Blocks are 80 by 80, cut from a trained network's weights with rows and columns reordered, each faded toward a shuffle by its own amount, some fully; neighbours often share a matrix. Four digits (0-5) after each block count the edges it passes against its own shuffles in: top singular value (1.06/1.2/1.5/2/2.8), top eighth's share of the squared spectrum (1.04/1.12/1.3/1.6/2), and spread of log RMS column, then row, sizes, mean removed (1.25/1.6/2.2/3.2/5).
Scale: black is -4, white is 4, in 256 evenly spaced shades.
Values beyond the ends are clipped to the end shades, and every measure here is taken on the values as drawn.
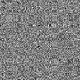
4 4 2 2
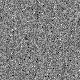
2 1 0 0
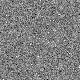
0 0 0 0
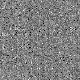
3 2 0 2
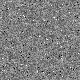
0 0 0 0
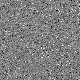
0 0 0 0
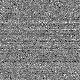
3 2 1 1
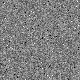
0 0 0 0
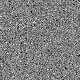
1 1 0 0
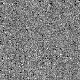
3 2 0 1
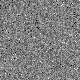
1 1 0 0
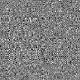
4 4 2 2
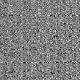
3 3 0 3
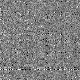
3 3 0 2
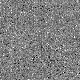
2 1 0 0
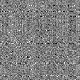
4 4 1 3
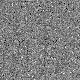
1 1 0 0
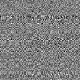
4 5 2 3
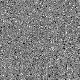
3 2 1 1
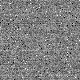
2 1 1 0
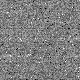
2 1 0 0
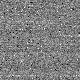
2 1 0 0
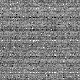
4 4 2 2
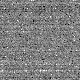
3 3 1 1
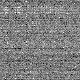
4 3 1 1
